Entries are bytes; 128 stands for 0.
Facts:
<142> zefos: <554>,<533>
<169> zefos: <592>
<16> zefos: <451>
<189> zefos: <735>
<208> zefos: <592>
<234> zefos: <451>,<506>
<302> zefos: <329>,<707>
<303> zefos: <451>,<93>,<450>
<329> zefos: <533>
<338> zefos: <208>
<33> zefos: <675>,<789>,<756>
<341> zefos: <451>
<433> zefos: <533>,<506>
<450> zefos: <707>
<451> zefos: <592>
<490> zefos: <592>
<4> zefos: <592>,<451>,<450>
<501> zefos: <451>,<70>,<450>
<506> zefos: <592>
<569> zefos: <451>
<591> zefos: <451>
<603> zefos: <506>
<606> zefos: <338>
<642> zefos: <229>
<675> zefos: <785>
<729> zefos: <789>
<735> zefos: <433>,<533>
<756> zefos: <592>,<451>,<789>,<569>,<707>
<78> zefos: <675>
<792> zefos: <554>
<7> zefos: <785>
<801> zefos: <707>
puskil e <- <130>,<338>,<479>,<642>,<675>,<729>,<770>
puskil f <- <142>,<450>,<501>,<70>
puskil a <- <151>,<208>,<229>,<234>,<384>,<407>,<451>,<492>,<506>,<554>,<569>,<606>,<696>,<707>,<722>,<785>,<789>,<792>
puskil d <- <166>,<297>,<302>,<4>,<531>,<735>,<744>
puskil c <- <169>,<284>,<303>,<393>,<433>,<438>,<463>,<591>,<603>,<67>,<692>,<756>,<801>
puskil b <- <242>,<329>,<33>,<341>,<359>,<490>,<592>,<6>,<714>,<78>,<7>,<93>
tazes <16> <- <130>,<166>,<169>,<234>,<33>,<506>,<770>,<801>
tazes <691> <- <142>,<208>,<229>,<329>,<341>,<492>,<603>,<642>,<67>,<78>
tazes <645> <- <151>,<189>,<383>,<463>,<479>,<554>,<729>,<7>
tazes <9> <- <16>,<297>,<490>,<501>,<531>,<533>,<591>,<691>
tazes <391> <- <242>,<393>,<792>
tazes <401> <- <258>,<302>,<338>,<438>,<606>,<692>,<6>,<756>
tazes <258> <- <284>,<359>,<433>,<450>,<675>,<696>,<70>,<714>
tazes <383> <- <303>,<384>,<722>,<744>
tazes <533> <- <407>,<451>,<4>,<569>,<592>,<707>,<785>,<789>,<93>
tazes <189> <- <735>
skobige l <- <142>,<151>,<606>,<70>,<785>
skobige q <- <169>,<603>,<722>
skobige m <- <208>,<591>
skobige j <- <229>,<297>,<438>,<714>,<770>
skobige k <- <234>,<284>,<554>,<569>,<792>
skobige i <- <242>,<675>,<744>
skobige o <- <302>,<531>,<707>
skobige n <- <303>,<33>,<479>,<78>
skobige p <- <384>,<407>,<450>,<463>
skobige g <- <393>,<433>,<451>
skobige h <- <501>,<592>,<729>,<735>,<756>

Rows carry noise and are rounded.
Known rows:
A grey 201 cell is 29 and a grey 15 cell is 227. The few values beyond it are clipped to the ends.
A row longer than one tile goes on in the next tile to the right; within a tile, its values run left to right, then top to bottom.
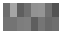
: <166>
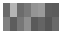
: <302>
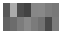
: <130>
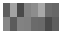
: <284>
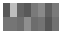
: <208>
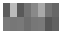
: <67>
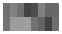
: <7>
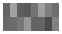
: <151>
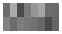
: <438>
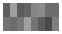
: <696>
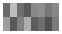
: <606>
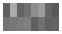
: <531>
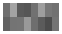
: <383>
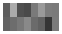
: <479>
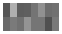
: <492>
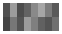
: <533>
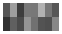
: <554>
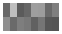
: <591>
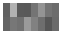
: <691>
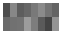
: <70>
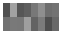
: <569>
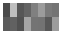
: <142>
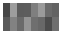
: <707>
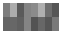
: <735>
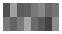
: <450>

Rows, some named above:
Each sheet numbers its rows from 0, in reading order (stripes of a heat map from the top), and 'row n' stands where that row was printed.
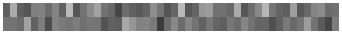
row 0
<501>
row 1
<67>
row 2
<785>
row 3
<801>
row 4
<463>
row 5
<696>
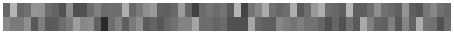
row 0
<4>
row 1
<675>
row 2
<302>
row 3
<33>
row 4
<792>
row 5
<393>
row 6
<329>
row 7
<592>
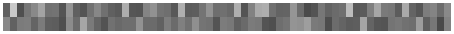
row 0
<603>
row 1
<93>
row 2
<506>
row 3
<492>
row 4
<433>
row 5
<78>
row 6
<189>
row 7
<501>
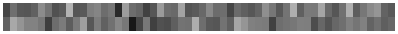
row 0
<785>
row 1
<234>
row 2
<229>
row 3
<242>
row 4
<785>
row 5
<744>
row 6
<297>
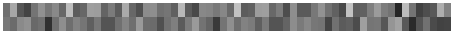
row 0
<729>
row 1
<591>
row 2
<451>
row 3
<338>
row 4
<591>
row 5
<789>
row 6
<142>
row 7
<642>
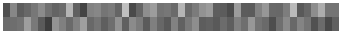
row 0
<70>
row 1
<16>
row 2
<169>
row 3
<302>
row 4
<707>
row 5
<303>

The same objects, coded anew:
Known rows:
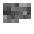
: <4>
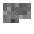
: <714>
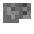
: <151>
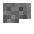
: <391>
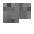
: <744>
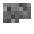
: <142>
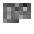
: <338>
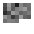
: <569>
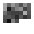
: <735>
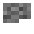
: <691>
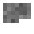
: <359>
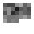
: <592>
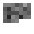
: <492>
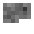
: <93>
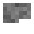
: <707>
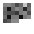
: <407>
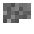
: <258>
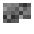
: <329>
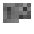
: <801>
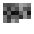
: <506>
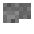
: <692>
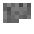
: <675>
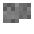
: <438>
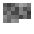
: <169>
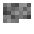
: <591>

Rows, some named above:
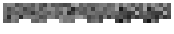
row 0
<785>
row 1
<234>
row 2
<592>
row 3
<189>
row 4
<735>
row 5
<735>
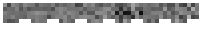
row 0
<744>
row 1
<463>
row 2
<70>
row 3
<501>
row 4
<506>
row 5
<729>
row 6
<16>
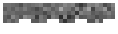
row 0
<696>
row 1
<792>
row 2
<329>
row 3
<142>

